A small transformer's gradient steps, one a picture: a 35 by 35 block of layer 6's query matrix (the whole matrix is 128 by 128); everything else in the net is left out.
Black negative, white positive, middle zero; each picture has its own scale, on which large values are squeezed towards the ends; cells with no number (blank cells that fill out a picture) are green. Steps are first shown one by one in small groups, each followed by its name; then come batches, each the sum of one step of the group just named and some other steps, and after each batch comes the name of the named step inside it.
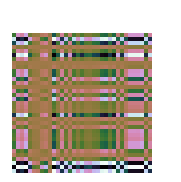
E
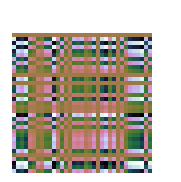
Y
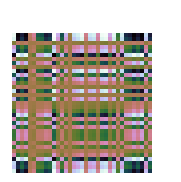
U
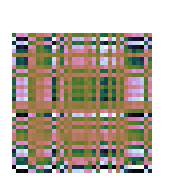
Y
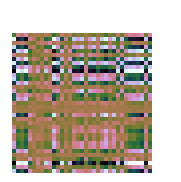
Y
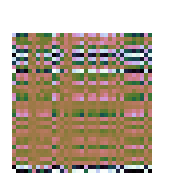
U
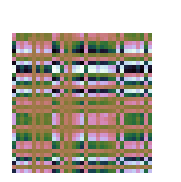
Y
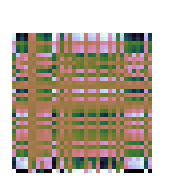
U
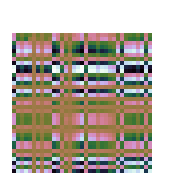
E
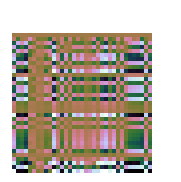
Y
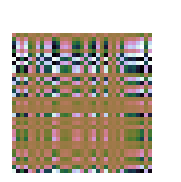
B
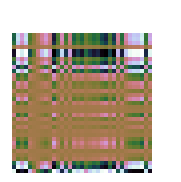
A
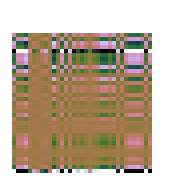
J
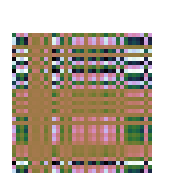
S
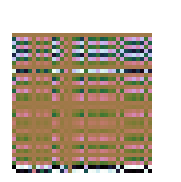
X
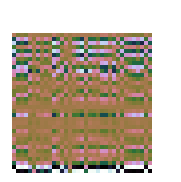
X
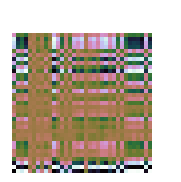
S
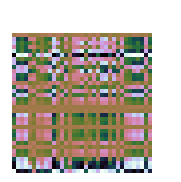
X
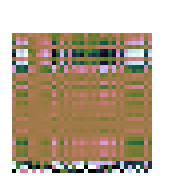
A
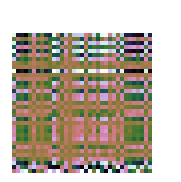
X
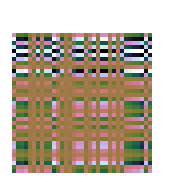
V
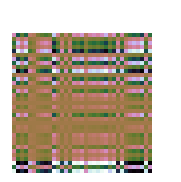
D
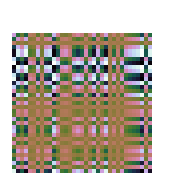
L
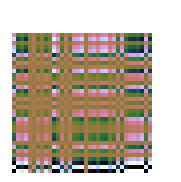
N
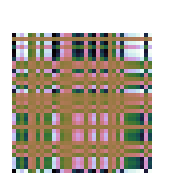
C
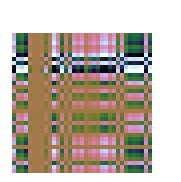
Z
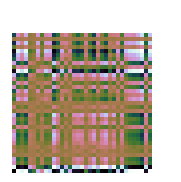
C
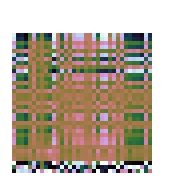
Z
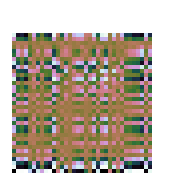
L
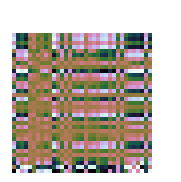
N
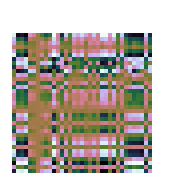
Z
